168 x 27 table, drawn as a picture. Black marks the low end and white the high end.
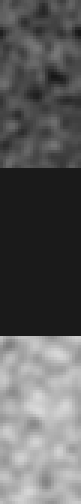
The table splits into 3 rows of 1 panel. Panel 1,1: low, blotchy. Panel 2,1: very low, flat. Panel 3,1: high, blotchy.
